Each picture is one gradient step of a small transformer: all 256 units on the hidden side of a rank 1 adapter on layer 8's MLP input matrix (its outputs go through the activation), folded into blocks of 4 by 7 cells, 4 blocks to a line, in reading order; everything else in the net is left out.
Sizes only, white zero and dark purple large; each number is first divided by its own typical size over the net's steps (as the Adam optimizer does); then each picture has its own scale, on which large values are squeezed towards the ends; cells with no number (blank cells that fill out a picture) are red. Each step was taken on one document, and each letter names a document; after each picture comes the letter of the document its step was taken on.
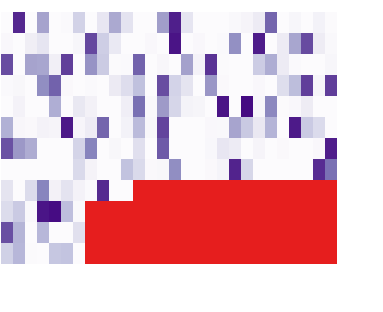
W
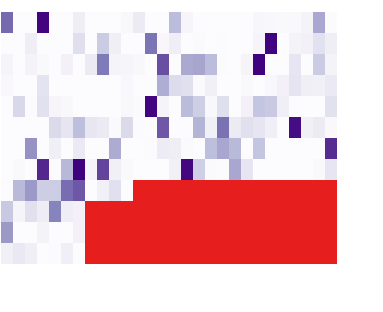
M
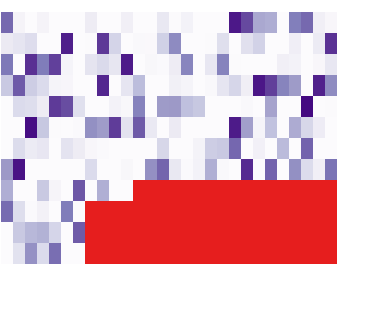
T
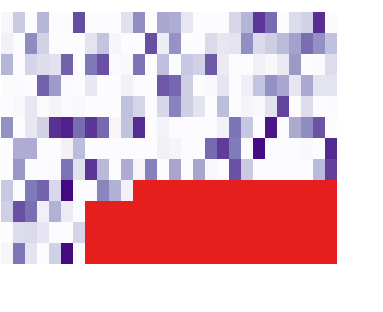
W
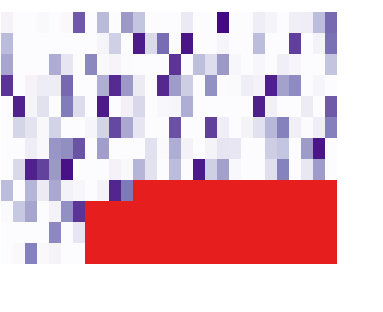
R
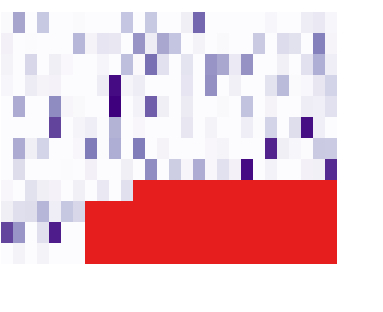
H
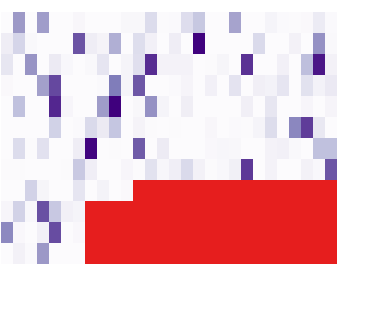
H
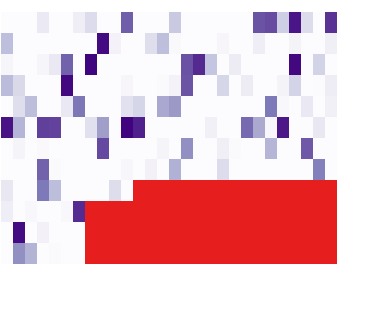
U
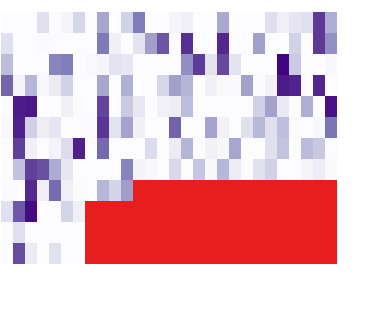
R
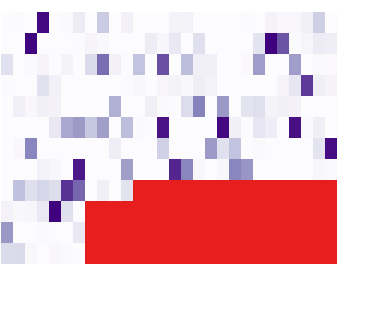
M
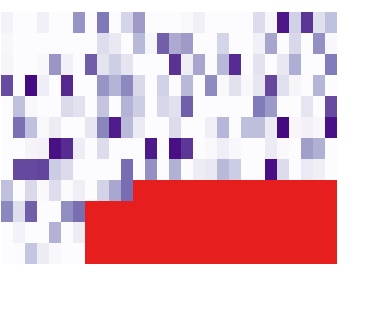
R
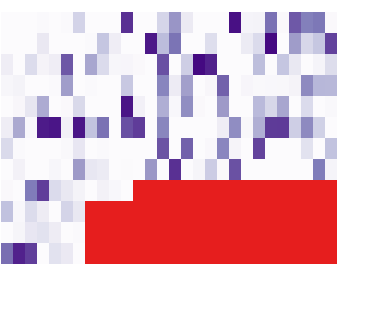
W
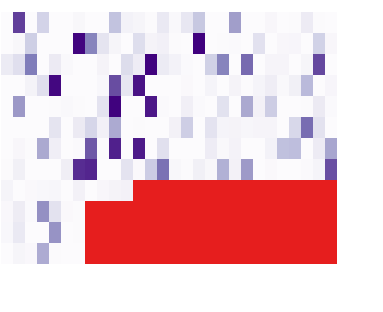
H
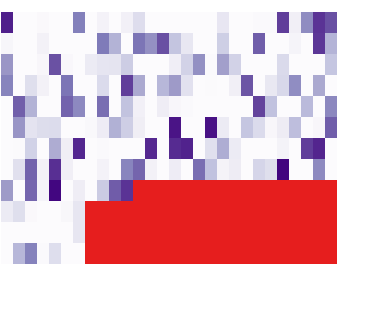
R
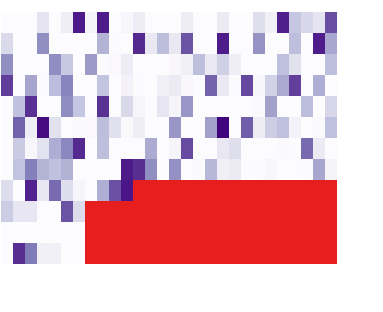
R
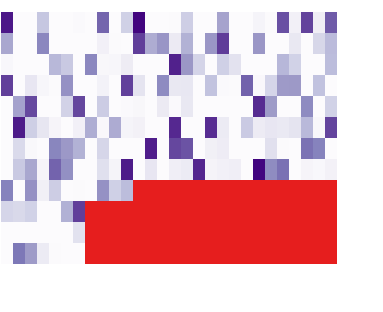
R
